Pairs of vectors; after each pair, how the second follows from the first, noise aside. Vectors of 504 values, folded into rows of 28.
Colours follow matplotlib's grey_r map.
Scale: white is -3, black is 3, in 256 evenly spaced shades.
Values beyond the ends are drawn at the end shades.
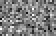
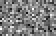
copied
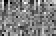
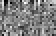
copied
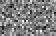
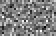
copied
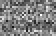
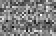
copied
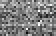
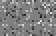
partly zeroed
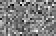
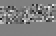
partly zeroed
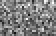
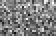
copied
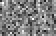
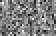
copied
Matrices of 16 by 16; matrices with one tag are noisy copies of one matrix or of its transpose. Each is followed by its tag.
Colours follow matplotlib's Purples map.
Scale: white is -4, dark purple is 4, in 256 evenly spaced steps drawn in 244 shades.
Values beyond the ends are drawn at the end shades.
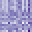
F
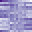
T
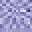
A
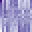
T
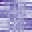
T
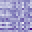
F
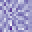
A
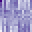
T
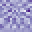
A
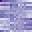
T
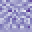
A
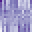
T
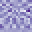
A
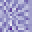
A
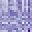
F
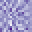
A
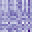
F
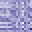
F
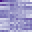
T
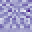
A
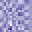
A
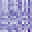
F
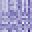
F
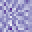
A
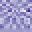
A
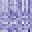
F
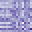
F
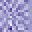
A
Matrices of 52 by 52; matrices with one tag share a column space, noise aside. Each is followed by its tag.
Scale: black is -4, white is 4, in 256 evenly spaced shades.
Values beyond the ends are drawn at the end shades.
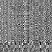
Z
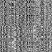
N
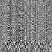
Z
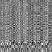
Z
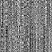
N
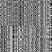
N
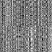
N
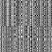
N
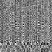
Z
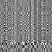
Z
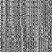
N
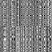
N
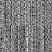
N
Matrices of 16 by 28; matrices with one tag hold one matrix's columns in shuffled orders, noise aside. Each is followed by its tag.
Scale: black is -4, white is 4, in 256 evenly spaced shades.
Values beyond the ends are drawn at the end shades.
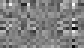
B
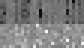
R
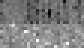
R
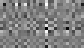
B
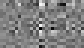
B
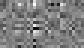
B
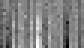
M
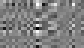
B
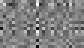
B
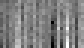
M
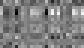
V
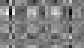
V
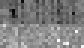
R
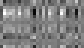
V
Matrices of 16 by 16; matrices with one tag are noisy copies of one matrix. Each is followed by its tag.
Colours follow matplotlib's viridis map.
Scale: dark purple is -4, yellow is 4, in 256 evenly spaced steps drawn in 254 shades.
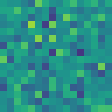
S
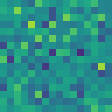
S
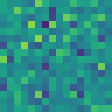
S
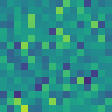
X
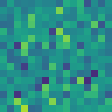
X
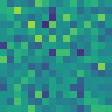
S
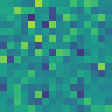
S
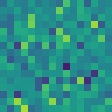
X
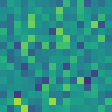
X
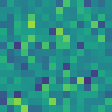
X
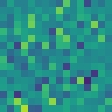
X
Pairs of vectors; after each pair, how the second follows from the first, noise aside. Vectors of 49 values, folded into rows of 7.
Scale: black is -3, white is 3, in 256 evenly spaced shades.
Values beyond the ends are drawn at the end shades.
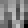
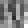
negated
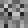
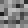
shuffled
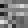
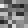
negated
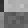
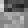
negated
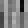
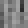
shrunk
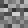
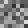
shuffled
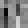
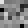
shuffled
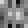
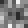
negated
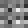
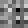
negated
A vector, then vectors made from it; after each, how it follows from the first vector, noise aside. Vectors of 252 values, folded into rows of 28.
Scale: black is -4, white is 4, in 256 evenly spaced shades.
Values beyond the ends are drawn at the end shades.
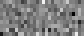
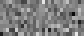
copied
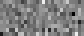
copied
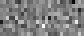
wrapped around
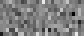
copied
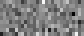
copied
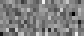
copied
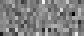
copied
